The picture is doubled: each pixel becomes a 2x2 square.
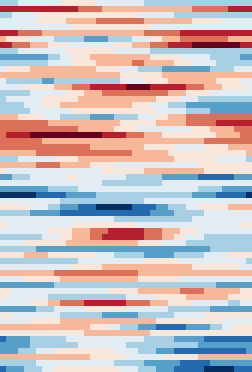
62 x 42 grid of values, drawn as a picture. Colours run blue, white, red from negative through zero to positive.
Streaks run across, left to right. Overall the values sit about 50% of the way up the scale. The ninth with the lowest average is the bottom right.
